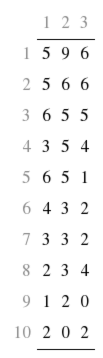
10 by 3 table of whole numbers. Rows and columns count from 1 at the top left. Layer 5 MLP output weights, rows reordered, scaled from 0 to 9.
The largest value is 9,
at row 1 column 2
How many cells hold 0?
2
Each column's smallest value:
1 0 0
